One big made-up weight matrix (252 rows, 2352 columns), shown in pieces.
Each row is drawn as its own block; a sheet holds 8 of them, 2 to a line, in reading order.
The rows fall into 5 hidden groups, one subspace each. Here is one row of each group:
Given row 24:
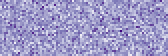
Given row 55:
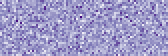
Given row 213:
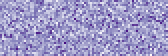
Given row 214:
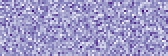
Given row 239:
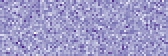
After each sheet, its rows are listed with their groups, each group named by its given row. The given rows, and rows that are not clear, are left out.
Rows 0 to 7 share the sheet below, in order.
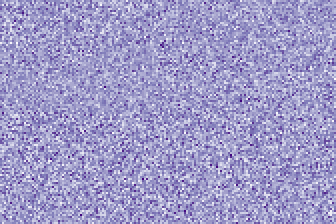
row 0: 239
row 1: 24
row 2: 214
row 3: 214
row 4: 239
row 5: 55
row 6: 214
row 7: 239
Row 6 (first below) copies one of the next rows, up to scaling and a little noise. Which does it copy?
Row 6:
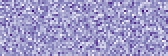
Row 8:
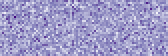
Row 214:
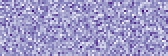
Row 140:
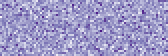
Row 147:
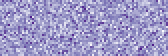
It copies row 214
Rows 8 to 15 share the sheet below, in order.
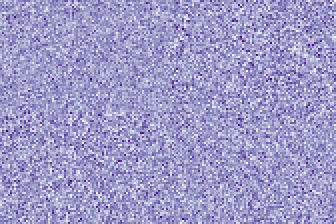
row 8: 214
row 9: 24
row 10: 239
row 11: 214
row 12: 214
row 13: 214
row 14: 239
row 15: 24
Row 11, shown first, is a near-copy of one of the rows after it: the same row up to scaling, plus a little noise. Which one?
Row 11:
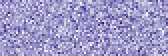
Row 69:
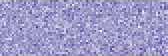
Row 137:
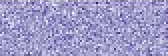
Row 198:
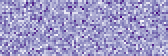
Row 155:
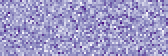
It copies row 155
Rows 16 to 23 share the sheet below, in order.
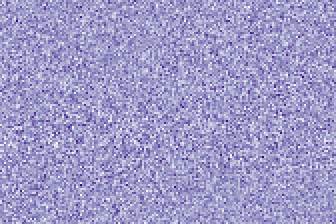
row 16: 55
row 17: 55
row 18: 214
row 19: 24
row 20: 239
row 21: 55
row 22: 55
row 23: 214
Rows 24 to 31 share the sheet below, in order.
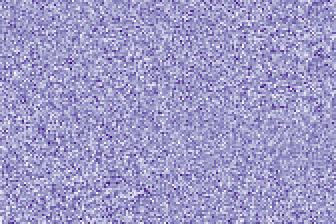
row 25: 24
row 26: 214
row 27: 24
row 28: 214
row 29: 239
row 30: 24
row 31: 213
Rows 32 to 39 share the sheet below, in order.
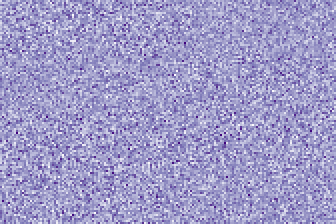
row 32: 239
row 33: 239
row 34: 24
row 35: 214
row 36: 55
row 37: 239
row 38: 55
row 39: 55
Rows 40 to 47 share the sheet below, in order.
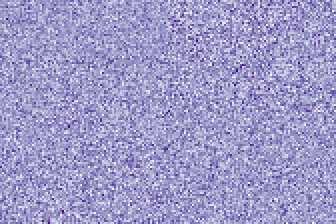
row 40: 214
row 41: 239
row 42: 213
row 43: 24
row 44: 24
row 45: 55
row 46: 55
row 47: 55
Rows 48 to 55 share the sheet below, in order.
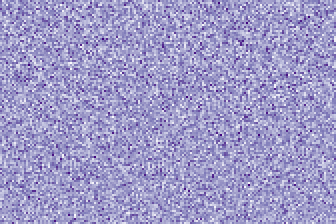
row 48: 239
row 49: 239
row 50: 214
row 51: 24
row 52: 55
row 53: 239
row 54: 213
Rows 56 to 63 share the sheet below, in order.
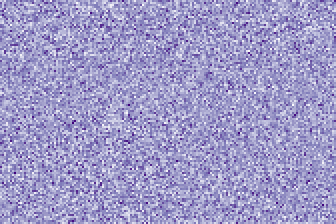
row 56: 213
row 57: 24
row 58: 213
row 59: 214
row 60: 24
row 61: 239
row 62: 213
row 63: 213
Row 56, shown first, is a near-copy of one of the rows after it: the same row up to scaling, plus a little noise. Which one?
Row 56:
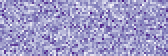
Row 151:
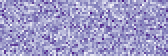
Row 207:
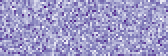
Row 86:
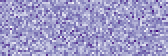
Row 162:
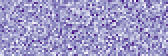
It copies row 151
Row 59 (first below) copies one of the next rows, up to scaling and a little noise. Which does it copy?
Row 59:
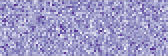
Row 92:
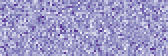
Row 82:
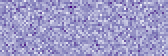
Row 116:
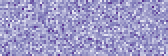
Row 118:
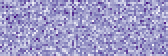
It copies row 92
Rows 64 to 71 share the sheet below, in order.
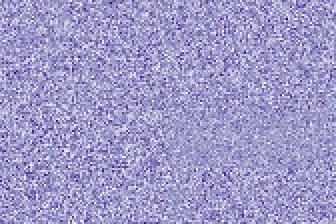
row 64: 214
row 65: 24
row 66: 214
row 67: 213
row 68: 213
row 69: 214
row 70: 213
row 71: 213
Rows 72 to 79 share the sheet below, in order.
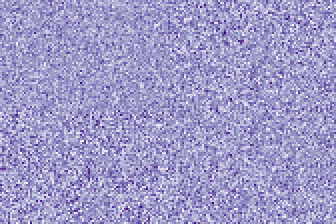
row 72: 239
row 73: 239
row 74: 55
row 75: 55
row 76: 239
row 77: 55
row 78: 213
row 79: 24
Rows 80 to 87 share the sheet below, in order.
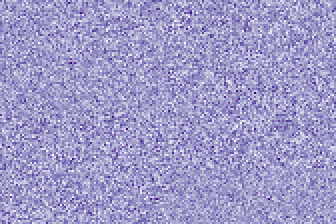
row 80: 24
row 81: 239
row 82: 214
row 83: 214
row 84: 55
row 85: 24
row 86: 213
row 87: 214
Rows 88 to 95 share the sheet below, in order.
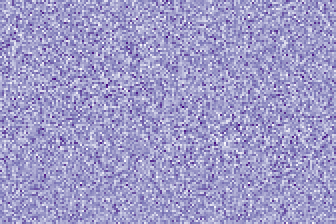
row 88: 24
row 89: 55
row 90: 24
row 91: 24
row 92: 214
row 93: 239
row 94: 55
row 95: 55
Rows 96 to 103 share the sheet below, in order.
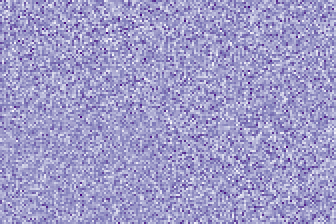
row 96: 24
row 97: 55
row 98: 24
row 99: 55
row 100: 213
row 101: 213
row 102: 55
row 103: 24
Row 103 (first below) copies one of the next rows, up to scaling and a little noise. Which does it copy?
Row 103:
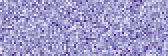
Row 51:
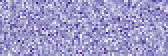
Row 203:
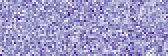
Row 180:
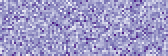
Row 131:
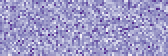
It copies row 180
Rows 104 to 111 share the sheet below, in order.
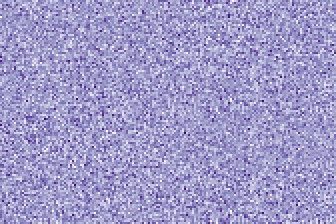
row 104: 214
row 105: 213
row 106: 213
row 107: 55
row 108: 213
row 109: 55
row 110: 55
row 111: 55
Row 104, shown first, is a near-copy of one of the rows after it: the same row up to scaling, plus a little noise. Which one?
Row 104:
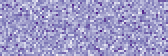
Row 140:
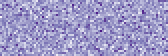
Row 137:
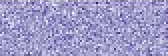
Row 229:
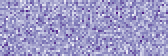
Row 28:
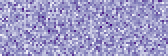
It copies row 140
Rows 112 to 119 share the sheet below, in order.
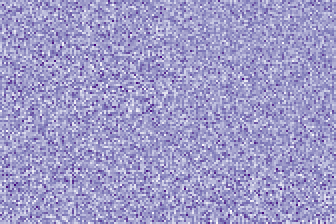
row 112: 55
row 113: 239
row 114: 24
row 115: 239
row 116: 214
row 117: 239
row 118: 214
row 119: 55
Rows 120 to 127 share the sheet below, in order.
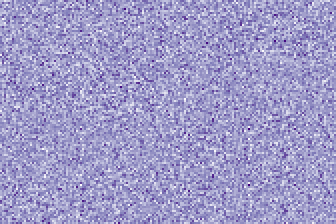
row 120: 214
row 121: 24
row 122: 24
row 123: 239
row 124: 55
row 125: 55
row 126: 55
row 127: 55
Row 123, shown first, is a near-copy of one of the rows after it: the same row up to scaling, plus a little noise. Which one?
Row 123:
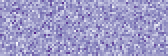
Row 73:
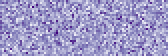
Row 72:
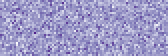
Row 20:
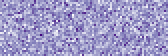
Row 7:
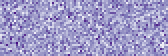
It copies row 72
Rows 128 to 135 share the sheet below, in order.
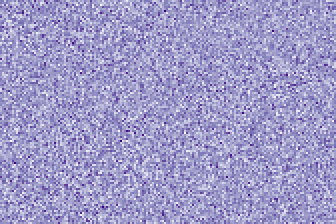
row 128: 239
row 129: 214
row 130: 55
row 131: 24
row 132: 24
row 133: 55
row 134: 239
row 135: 55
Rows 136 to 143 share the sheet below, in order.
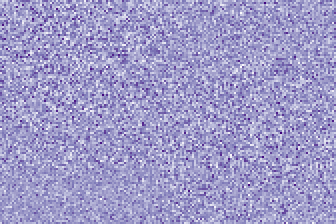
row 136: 213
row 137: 214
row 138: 213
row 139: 24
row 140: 214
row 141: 55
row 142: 214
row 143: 55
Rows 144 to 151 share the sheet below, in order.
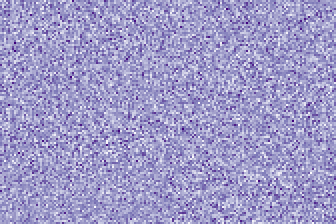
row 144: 24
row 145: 239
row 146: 239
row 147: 214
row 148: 24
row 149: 214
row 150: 214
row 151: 213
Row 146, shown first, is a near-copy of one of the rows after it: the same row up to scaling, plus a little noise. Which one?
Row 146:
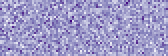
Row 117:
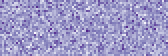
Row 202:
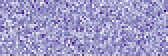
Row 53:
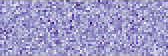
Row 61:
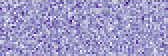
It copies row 61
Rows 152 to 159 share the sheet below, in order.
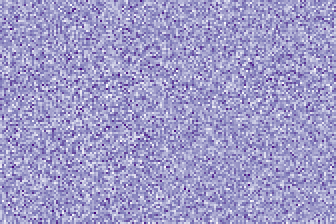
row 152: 24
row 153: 213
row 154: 24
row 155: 214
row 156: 24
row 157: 214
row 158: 55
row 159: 55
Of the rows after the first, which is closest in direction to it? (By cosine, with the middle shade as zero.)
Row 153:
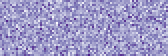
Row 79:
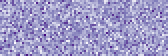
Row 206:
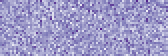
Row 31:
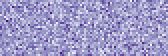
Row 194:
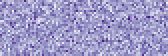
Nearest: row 31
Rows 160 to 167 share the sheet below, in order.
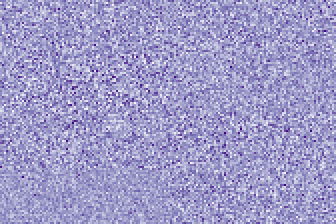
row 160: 55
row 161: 213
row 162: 213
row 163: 239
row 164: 24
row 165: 239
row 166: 214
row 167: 213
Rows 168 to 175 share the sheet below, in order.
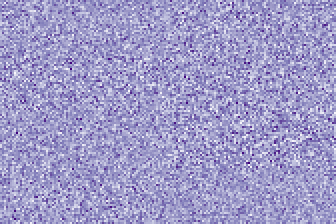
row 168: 214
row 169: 239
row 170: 214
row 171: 55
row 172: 55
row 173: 24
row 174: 24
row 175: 214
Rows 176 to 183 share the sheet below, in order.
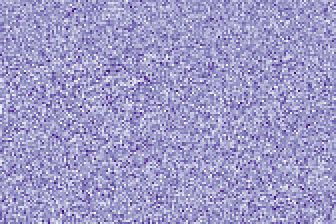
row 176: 24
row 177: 213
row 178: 24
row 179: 55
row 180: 24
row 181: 213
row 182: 55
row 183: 24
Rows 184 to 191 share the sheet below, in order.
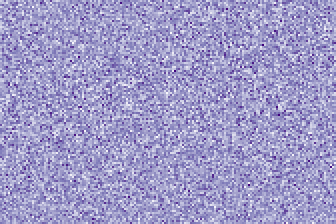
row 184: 239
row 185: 55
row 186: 24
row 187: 213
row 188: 239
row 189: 214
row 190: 214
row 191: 55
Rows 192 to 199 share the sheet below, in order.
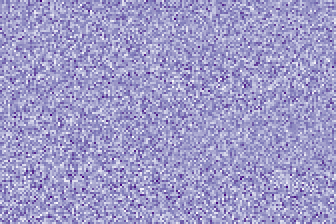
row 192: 213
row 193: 214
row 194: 213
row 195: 239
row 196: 213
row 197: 239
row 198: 214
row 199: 24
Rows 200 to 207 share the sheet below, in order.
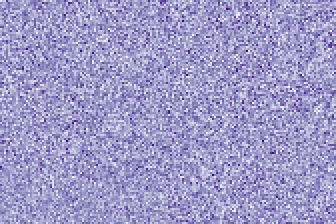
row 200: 213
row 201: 239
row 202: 239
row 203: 24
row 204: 24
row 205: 213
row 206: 213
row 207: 213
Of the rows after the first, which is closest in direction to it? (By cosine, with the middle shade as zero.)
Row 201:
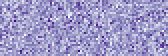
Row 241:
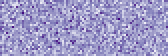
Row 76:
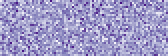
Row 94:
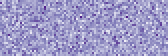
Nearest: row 241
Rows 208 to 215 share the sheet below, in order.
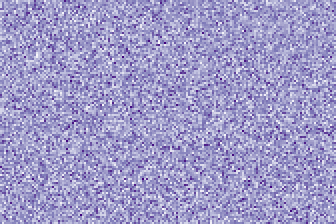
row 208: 213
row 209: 239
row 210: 213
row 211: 239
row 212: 24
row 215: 213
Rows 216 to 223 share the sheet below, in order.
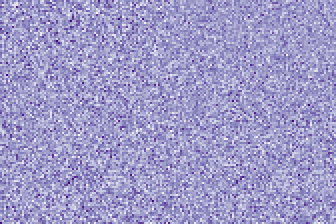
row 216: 239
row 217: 55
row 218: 214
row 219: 214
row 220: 239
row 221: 214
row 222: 24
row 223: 24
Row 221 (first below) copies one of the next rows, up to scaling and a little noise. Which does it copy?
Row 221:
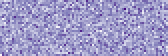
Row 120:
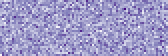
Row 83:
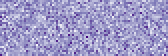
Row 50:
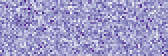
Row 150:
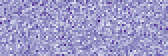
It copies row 120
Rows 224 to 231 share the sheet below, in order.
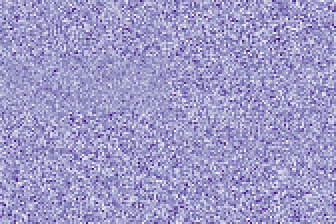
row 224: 24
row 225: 24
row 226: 213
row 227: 213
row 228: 214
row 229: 214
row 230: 239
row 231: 24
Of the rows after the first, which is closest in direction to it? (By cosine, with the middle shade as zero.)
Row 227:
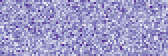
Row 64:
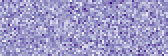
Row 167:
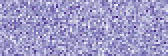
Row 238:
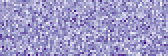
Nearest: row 167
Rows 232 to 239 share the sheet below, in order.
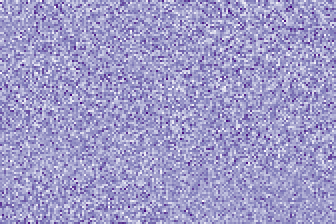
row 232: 213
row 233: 213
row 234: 214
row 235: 239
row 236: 213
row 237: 239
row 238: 213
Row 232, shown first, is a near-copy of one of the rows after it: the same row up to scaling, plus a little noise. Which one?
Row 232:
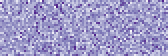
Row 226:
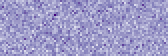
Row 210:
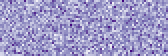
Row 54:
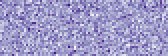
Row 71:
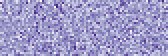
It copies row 71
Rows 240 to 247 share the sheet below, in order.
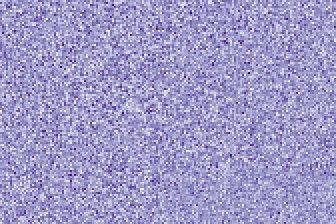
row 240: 55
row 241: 239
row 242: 24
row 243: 55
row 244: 213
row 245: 55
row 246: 214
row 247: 213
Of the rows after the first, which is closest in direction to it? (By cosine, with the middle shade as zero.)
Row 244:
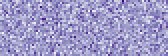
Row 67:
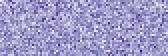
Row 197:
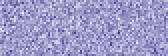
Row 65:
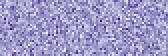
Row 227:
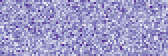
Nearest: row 67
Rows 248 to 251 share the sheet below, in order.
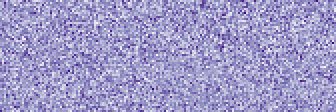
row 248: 213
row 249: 213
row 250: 24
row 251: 213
